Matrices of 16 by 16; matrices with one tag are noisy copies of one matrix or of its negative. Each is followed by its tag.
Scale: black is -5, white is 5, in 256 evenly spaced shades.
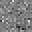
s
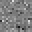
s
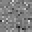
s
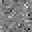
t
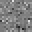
s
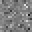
t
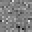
s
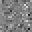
t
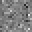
t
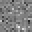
s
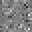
t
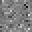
t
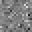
t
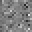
t
